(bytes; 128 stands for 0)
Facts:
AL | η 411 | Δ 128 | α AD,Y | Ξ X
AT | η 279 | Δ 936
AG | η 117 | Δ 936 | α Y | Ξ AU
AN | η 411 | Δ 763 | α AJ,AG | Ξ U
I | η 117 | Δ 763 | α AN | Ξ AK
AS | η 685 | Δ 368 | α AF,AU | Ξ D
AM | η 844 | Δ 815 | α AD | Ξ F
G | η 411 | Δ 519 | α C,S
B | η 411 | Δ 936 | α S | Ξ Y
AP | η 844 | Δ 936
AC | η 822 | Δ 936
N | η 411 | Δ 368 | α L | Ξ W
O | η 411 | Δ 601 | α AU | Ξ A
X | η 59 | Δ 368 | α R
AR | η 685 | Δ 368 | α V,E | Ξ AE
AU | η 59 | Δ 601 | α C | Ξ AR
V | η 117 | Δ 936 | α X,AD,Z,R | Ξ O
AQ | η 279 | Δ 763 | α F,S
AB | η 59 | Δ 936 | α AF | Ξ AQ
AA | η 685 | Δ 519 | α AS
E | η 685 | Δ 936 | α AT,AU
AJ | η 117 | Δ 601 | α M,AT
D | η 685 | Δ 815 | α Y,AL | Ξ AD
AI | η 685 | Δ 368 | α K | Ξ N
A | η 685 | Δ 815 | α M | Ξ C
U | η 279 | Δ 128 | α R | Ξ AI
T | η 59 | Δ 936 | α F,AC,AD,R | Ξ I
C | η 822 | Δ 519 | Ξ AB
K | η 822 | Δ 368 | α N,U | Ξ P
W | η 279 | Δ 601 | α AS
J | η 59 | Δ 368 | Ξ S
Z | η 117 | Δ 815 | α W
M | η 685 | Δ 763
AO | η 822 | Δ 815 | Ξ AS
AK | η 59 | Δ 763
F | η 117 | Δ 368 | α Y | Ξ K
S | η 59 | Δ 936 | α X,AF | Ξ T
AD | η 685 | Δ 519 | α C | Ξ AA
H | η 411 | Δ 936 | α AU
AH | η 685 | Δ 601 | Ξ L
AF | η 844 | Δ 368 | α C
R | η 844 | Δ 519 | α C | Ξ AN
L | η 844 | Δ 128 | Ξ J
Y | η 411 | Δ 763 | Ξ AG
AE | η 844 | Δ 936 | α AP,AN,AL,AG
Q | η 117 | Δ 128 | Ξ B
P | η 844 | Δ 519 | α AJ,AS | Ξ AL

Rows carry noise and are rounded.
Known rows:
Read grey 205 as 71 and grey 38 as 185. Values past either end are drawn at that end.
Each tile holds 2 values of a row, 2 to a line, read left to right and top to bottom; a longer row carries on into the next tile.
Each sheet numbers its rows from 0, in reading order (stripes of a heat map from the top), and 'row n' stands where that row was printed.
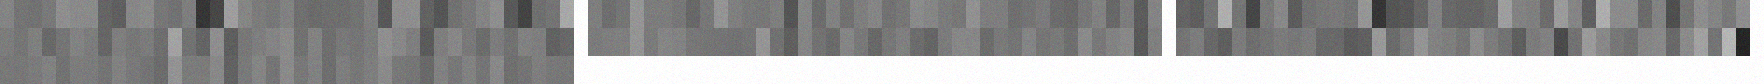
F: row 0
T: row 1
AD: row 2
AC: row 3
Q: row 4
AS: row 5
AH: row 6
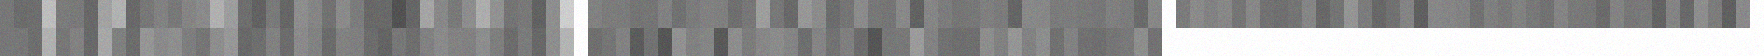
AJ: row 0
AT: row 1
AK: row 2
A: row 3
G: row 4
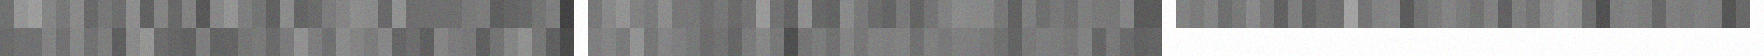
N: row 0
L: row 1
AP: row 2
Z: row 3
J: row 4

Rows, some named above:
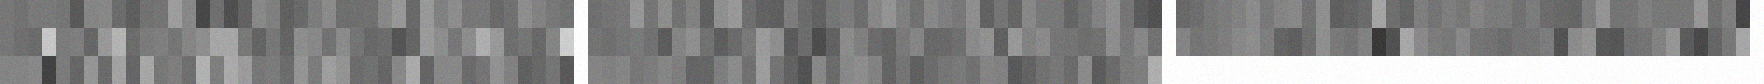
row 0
C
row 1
Z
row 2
AA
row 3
AJ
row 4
C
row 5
F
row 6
S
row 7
Y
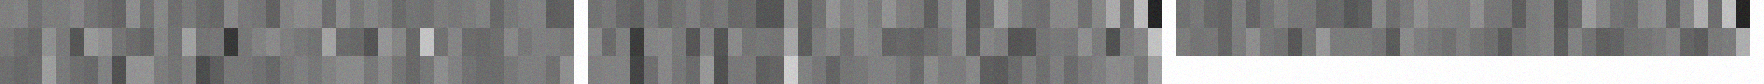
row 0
AR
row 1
AS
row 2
AS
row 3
R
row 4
AG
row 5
D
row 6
AM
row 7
I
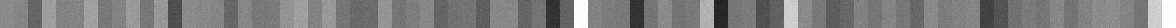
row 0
X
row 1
AN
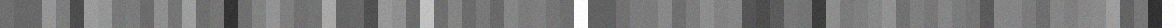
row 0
R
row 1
W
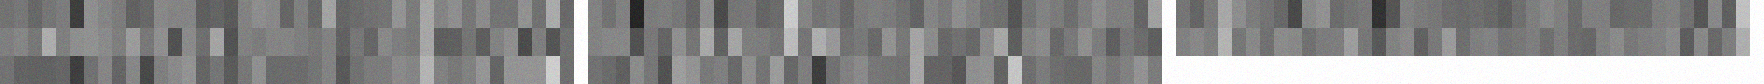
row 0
AF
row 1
AE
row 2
AL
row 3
U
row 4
S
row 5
M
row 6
AU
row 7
R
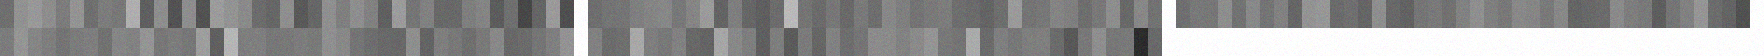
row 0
K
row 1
P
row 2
Z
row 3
AQ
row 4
V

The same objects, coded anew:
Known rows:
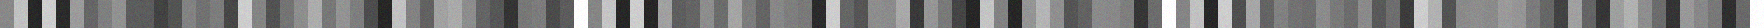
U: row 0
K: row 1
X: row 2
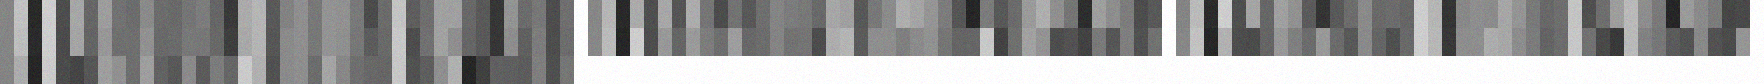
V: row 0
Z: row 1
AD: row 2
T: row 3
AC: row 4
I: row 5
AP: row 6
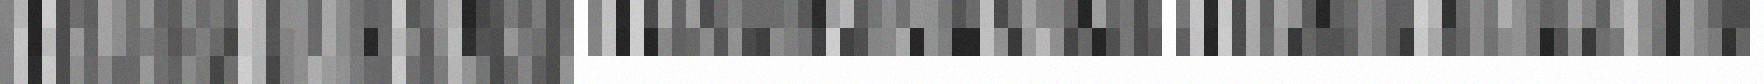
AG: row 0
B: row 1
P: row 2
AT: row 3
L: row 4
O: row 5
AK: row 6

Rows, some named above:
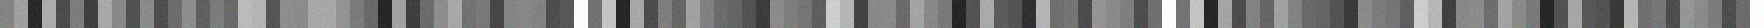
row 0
D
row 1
AJ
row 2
AJ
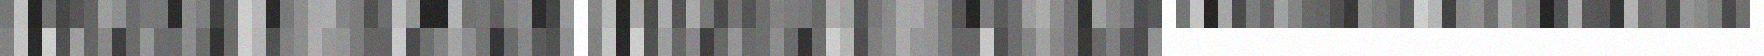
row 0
M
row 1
Z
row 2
AJ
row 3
AQ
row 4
AQ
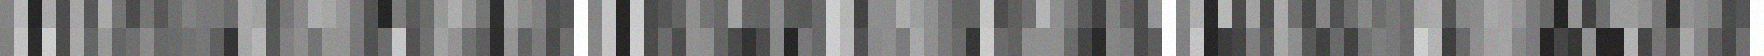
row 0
Z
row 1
Y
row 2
AM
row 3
S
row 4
AL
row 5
A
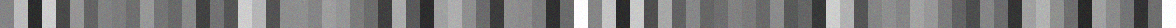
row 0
F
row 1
AF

